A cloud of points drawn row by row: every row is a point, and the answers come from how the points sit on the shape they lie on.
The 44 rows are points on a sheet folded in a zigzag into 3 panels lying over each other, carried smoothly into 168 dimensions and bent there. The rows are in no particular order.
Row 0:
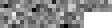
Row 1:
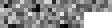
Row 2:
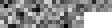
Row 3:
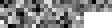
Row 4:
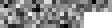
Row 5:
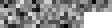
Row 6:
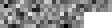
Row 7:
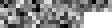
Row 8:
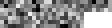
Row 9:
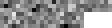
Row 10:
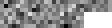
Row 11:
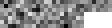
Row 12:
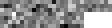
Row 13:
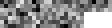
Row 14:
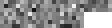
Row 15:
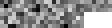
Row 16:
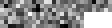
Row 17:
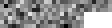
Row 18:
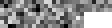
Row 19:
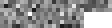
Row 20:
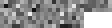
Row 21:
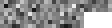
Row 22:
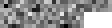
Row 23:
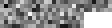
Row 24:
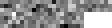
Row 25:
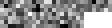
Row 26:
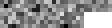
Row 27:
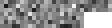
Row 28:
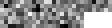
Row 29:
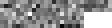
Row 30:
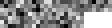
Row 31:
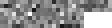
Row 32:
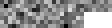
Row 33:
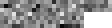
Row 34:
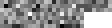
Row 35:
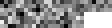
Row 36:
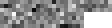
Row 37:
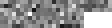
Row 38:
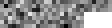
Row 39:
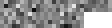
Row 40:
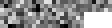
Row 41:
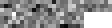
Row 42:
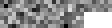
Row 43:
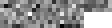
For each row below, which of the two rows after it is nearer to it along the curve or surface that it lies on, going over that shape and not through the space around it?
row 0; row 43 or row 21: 43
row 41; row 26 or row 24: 24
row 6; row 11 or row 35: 11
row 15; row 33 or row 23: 23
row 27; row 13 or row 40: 13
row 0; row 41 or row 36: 36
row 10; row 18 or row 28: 18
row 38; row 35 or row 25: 35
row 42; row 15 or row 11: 11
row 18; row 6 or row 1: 6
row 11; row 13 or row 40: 13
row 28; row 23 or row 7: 23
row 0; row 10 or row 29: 29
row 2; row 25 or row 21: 21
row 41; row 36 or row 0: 36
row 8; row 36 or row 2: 2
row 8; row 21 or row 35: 35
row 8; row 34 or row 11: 11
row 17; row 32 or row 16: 32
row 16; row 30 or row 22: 22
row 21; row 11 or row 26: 11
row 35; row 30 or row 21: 30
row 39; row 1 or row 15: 15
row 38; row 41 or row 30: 30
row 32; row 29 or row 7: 7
